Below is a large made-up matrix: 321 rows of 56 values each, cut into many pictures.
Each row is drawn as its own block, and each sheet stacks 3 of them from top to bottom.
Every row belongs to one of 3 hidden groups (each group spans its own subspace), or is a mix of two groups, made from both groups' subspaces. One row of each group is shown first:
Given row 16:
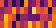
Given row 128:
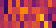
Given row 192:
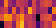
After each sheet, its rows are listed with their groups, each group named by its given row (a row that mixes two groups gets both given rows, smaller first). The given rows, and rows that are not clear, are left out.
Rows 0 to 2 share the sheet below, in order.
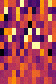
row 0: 16
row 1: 16
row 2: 128
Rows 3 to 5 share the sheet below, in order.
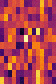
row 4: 16
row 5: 192
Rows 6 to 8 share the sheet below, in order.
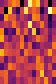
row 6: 16
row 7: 16
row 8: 128
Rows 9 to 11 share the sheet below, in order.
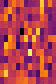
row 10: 16
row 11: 192
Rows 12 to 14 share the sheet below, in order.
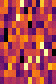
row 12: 16
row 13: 128
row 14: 16
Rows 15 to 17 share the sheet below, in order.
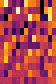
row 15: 192
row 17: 192
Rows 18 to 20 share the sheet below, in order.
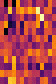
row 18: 128
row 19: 16
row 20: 128
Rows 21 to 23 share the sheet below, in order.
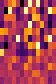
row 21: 16
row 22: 192
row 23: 16
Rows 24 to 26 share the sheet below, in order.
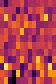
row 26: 128
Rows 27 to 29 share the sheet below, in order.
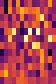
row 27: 128
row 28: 16
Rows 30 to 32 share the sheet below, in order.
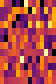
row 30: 16 and 192
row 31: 128
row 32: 16
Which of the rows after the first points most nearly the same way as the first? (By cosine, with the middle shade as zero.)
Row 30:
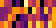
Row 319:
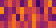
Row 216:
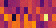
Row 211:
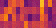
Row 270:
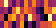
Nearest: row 270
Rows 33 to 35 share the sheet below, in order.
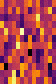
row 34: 16
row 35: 128
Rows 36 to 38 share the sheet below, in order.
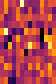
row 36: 16
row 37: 192
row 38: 128
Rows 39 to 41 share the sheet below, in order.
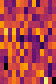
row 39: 16
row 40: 128
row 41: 128
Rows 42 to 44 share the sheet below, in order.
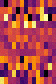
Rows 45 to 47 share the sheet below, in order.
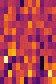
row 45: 16
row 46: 128
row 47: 192
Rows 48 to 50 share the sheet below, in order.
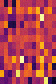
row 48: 128
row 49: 128
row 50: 16 and 128
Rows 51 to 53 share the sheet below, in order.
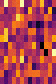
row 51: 16
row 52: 128
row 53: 16
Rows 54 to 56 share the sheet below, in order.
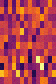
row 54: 128
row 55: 16
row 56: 128
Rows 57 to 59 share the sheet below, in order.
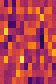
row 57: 128
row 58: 128 and 192
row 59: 16
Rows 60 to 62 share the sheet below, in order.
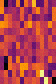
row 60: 16
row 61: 128
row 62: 128
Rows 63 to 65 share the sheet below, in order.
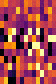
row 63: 192
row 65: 128
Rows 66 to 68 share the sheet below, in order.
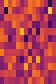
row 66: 16
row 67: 16
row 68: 16
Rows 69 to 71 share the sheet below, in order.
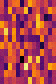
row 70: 128
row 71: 16
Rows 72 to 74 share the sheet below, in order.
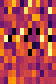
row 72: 16
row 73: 16
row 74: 128
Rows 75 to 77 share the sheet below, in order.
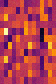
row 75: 192
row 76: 192
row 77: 192
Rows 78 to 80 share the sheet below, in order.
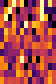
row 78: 192
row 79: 16
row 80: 16
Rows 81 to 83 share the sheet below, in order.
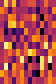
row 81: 128
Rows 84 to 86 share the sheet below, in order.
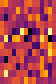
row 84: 192
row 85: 16
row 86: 192
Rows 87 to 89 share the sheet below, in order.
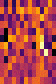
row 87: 128
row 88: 128
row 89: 192
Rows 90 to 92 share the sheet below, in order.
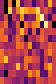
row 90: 128
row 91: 16
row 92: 192
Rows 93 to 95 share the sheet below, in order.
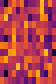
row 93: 192
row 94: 128
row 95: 192
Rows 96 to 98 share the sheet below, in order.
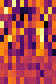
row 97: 128 and 192
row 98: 128
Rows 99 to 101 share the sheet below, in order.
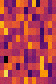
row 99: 16
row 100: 192
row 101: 192
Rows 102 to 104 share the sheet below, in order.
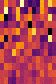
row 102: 16
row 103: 16
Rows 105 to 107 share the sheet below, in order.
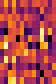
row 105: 128
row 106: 192
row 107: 128
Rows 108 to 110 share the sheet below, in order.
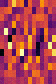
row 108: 16 and 192
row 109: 192
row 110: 16
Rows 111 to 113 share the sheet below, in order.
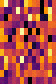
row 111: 192
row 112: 16
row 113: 16
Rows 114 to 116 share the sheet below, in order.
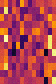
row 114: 16 and 128
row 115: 128
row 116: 128
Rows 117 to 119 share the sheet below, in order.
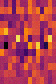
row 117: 128
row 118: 192
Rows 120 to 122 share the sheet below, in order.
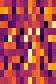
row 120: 128
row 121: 16
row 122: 16
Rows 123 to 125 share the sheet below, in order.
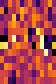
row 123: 128
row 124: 128
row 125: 128
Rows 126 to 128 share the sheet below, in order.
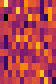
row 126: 192
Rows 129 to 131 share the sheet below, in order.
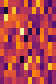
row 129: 16 and 128
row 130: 16
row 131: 16
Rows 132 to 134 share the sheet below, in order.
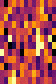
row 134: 128
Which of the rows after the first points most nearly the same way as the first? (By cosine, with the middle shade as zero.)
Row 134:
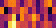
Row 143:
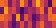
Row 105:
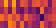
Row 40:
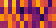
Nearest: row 105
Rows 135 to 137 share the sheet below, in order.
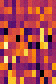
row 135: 128
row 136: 192
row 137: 128
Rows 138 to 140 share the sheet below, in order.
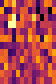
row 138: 128
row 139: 128
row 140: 128
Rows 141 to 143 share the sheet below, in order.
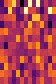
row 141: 16
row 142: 192
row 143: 128
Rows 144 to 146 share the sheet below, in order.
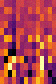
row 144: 128
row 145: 128
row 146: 192
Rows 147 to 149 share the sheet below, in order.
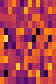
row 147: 16
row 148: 16
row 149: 192
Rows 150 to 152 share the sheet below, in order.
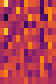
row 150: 192
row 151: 192
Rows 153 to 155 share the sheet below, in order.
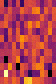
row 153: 16 and 128
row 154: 128
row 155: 16 and 192
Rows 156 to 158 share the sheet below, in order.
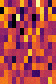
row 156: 128
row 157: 16
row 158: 16
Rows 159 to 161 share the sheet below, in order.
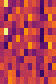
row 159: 192
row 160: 192
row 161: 16 and 128
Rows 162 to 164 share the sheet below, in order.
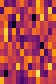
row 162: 128
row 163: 128
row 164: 192
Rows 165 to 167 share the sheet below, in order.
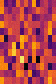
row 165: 16
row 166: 128
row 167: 16
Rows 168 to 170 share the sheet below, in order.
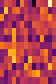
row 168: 16
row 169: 128
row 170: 16
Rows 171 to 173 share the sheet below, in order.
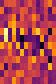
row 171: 128
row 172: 128
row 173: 16
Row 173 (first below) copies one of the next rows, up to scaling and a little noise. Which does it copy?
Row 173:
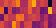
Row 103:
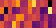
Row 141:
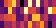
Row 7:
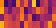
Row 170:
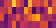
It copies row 103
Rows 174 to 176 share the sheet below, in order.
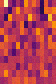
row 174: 192
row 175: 128
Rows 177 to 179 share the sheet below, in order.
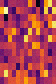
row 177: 16 and 128
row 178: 16
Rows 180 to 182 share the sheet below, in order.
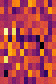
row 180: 16
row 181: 128
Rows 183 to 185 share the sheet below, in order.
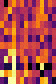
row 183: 192
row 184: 128
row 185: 128
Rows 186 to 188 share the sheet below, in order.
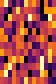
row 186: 192
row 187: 16
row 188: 192
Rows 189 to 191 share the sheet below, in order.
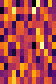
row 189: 16
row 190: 128
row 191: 128
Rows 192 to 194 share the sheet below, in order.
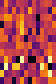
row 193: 16
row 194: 16
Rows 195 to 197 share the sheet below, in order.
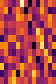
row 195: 16
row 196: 128
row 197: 128
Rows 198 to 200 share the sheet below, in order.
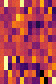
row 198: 16
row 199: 16
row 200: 128
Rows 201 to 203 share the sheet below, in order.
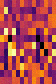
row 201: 16 and 128
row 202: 128
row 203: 128
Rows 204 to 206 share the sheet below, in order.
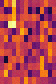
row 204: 128
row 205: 16
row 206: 192
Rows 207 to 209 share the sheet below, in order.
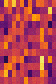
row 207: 16
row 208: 192
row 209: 192
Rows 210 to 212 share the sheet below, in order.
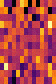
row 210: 16
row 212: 128
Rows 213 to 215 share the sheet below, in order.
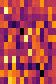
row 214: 16
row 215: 128
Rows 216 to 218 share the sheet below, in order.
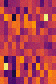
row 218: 16 and 128
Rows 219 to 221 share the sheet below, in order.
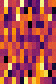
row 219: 16
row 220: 128
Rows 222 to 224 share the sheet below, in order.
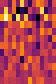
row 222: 128 and 192
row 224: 16
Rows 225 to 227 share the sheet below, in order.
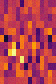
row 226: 128
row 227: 16
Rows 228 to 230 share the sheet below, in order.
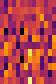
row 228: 128
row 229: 16
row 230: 16
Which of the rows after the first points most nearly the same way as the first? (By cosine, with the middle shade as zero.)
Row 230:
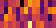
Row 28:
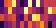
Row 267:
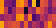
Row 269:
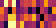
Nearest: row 28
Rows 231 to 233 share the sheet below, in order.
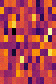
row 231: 128
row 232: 16 and 128
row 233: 16
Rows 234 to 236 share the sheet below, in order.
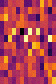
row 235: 16
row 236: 128 and 192
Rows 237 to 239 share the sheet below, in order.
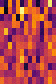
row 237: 128
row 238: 192
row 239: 16
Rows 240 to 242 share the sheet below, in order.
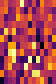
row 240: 16
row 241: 128
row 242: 16
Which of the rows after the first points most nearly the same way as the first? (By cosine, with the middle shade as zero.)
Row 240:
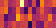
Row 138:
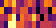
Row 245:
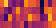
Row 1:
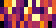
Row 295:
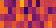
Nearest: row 295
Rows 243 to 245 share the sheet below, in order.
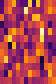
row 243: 16
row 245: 192
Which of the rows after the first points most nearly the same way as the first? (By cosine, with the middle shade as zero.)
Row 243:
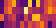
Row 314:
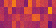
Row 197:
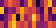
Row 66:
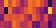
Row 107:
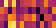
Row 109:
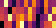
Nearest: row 314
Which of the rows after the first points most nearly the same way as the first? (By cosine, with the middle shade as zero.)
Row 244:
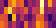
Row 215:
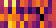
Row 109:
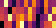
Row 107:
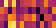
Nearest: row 215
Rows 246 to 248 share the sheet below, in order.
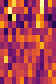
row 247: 128
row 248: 192
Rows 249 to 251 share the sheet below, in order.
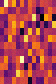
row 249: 16 and 128
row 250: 16
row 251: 16
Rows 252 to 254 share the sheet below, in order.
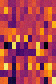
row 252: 128
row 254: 128
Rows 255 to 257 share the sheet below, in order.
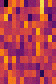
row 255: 192
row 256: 128 and 192
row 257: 128
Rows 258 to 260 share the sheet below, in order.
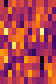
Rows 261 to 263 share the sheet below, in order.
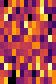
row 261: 192
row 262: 16
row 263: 128
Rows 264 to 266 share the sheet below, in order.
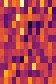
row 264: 16
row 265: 16
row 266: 16
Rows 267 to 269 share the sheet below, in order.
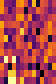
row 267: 16
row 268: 16
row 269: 128
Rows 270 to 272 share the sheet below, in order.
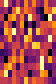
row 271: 16
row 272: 192
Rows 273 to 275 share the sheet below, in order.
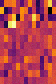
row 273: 128
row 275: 192
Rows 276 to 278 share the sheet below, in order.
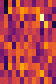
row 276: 128
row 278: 128
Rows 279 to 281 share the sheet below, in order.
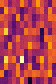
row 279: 128
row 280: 192
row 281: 16
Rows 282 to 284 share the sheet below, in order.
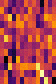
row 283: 128
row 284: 128
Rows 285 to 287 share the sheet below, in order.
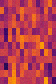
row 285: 128
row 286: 128
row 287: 128
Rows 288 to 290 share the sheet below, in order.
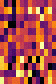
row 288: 128
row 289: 128
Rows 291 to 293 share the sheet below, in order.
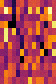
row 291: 128
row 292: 16 and 128
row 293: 16
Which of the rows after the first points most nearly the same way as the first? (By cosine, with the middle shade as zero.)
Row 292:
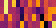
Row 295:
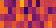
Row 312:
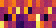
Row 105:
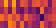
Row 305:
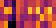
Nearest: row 105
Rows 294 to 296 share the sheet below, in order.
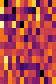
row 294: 16 and 192
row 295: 16
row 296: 128
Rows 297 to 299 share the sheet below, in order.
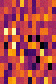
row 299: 16 and 128
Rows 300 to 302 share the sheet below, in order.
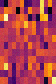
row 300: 192
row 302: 128
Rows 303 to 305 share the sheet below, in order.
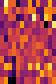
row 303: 16 and 128
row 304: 128
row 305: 128
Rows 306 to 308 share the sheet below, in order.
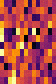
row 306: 16
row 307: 16
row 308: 128
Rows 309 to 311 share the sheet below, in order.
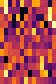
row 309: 128
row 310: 16
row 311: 192
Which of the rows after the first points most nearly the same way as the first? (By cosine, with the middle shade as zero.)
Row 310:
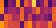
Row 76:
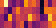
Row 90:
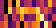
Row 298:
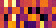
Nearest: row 90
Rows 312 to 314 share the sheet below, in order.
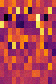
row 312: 192
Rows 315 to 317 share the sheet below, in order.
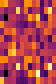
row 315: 192
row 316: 128
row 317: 192
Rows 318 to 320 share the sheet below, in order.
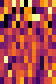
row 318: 16
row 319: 128
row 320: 192
